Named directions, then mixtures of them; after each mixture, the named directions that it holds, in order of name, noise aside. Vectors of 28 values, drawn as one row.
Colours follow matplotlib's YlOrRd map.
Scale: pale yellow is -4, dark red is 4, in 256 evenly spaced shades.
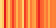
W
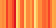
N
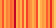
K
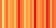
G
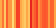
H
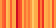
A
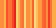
N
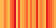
G, K, W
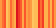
A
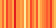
H, K, N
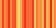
A, G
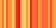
H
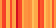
A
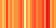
G, H, N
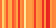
G, N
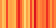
G, H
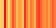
W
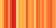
K, N, W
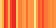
A, N, W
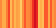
A, N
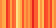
A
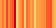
K, N
